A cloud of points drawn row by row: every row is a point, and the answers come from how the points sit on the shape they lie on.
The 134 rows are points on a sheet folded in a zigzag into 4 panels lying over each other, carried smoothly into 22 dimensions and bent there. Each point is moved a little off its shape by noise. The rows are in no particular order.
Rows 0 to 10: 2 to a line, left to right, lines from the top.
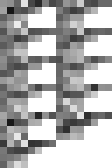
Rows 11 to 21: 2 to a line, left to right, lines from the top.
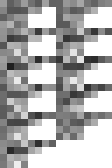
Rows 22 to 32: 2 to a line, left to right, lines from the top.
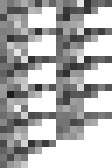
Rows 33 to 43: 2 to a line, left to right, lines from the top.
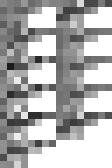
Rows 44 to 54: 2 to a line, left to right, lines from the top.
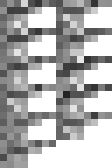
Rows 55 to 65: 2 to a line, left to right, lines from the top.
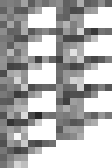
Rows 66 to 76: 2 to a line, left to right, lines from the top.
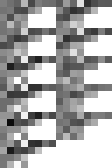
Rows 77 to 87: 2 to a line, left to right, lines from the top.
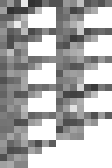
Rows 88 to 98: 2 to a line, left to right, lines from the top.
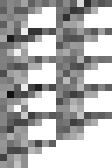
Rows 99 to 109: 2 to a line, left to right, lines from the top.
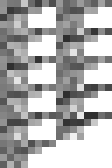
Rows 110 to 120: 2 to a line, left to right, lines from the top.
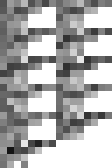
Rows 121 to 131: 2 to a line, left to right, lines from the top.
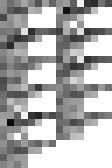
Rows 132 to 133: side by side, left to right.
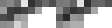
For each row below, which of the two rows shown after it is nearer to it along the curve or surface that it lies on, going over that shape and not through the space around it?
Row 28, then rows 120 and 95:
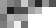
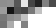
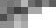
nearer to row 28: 95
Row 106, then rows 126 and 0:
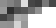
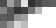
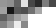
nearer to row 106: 0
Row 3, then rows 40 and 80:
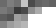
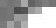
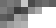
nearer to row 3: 80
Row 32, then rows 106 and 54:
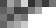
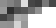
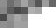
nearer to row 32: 106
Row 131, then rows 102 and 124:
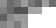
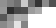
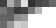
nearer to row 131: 102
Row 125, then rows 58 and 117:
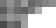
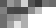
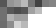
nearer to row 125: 117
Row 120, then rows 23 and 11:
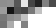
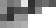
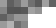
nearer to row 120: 23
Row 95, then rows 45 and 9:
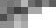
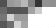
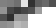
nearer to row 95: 45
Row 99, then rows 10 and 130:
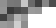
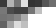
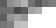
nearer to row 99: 130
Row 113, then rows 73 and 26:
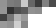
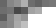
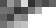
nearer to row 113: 73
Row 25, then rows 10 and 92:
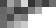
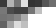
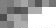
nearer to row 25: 10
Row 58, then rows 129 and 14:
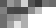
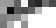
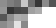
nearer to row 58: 129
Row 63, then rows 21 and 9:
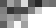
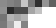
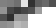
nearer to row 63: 9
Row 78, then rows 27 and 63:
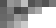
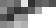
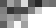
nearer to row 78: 63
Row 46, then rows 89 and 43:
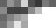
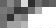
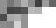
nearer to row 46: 89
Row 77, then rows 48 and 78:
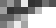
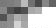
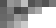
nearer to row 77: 78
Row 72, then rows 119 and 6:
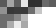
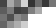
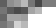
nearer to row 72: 119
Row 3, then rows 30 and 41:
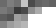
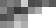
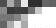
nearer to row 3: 30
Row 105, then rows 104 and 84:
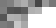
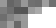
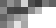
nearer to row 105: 104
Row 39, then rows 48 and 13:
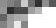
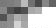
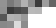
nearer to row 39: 48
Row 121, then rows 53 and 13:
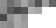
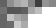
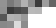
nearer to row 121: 13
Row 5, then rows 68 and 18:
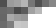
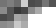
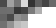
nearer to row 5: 68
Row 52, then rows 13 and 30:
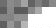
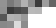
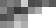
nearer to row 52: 30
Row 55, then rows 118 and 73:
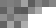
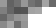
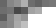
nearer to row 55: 73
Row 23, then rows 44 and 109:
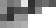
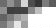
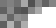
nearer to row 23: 44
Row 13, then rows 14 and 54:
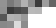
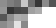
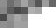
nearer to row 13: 54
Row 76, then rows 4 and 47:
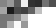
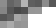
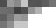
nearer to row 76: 47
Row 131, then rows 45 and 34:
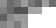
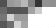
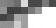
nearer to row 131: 45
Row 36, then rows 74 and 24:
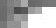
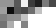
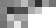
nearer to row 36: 24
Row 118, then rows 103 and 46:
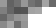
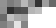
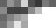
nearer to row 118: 103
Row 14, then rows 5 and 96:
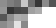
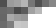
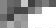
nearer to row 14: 5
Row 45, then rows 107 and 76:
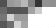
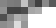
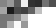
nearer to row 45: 107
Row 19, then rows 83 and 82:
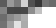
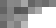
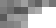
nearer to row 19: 83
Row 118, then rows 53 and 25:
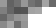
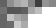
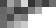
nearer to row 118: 53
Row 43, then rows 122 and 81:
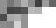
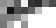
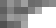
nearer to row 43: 81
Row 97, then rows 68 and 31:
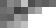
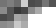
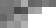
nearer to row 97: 68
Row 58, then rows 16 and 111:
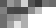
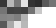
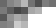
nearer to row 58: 16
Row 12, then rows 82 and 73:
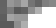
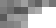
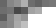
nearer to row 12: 82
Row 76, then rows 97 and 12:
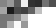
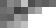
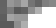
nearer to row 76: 97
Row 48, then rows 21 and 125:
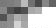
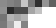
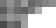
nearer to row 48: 21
